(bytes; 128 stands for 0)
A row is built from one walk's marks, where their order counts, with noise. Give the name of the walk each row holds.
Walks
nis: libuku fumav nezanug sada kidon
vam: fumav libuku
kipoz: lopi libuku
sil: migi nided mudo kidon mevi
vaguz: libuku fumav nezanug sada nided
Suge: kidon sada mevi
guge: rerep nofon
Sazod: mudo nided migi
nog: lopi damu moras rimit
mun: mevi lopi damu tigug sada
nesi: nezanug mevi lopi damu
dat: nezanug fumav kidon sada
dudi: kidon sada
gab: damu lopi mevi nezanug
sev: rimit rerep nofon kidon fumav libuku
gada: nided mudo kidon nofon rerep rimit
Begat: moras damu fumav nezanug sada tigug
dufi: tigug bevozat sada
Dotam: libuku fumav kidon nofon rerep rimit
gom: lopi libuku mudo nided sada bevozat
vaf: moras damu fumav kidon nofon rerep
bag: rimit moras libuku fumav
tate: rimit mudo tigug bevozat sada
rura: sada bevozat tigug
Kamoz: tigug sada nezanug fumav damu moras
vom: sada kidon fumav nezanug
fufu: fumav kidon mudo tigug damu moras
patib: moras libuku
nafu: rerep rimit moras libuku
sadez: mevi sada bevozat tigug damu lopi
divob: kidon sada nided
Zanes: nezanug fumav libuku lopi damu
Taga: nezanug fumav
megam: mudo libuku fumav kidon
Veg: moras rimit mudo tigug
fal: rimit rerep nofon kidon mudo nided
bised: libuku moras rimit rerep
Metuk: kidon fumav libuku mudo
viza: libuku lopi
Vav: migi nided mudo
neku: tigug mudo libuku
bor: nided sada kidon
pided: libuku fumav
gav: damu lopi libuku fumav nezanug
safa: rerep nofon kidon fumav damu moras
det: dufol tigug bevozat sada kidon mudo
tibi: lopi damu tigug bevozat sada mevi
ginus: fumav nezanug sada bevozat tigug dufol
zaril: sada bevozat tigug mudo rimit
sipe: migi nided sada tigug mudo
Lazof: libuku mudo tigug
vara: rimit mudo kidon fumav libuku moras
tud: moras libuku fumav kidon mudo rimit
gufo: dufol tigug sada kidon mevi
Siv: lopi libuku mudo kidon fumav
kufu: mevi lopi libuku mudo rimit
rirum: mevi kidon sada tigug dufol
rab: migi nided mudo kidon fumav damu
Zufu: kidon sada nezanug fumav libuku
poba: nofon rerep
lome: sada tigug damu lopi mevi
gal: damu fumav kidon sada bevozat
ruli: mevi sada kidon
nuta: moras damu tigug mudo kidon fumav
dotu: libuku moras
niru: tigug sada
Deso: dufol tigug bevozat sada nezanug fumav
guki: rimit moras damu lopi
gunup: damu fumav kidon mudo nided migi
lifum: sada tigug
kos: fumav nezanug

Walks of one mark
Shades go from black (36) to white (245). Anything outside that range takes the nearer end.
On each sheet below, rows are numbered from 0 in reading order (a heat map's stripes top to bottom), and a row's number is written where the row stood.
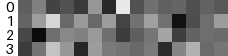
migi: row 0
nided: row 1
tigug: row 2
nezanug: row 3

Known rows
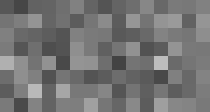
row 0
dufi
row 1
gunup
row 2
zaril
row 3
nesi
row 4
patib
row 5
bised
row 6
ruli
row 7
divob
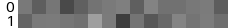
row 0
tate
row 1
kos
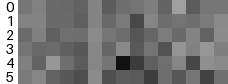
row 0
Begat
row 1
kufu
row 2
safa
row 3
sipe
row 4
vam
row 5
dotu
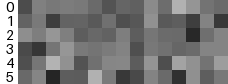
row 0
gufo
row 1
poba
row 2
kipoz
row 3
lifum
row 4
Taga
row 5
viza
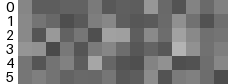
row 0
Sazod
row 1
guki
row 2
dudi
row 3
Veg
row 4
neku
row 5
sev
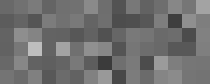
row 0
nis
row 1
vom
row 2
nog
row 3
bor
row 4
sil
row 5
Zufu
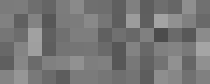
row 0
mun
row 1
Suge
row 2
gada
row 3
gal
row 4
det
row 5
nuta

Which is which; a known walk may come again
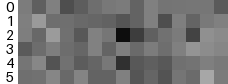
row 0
tate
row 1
Siv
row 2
vam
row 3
ginus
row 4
fufu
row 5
rirum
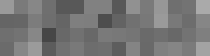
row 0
Metuk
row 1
lome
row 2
tibi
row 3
gal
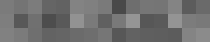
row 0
vara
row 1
nesi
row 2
gom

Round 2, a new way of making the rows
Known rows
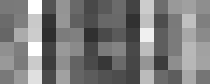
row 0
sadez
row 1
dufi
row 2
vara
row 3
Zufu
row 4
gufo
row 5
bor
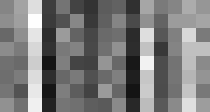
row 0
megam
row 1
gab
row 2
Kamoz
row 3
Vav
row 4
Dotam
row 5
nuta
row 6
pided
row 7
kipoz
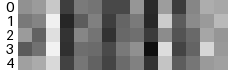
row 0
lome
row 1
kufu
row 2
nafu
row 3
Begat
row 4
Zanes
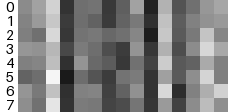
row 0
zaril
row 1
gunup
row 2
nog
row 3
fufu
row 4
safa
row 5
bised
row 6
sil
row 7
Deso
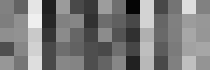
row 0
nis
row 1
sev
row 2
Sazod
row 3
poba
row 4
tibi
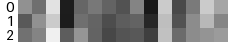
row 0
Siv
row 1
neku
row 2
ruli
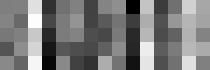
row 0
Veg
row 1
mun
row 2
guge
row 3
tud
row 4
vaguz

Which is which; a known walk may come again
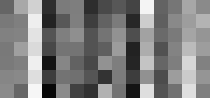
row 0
vara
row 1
kufu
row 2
dudi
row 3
lifum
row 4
dotu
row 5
det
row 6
vaguz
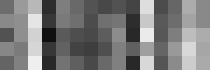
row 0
gada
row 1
Taga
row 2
tud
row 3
vam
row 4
patib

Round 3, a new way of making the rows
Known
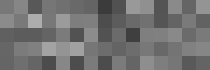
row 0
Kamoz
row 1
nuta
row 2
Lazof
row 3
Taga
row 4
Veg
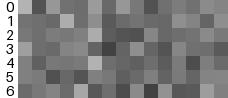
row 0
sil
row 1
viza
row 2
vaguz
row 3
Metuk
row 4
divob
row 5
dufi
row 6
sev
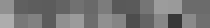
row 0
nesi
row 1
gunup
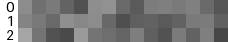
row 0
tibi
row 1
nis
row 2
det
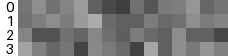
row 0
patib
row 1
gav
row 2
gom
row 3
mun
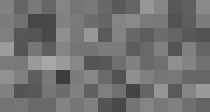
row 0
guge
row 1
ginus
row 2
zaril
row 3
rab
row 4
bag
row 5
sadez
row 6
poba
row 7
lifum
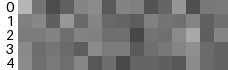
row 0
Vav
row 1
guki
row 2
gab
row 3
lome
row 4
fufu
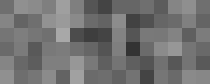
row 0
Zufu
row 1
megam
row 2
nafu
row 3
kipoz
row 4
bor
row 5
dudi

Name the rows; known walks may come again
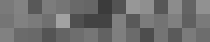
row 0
Kamoz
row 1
nafu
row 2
tate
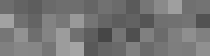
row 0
Zanes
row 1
ruli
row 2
vam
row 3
kos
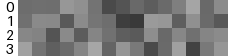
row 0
dotu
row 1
Begat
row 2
niru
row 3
Sazod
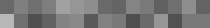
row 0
Deso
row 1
Vav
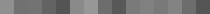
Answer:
tibi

